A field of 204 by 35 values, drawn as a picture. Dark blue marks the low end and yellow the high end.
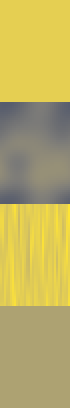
It is made of 4 by 1 panels. Panel 1,1: very high, flat. Panel 2,1: middling, smooth. Panel 3,1: very high, streaked downward, faint in contrast. Panel 4,1: high, flat.
